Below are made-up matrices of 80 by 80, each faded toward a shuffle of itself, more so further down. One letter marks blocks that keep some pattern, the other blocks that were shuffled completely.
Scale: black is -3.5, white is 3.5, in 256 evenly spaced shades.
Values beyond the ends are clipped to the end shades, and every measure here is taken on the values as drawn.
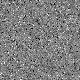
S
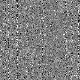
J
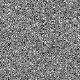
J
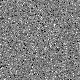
S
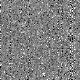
J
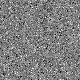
S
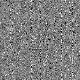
J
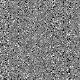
J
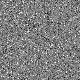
S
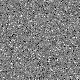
S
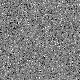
S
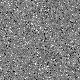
S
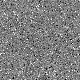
S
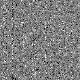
J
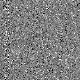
J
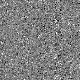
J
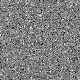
S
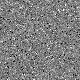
S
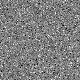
S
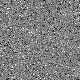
S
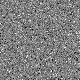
S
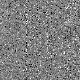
J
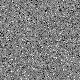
S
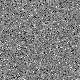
S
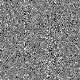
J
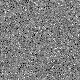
S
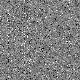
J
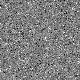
S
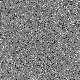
S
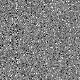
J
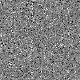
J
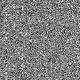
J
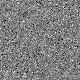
S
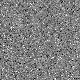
S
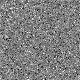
S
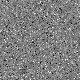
S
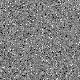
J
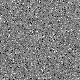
S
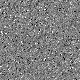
S
